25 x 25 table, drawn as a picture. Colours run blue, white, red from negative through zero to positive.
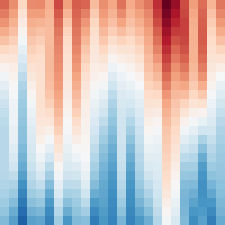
The grain runs up and down. The ninth with the highest average is the top right. There is an overall slope up to the top. There are no lone odd cells.
